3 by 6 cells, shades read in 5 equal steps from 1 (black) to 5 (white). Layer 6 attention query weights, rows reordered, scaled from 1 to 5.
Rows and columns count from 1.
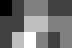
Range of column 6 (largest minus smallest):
1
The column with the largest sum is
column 3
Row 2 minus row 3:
0 -2 -1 1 1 0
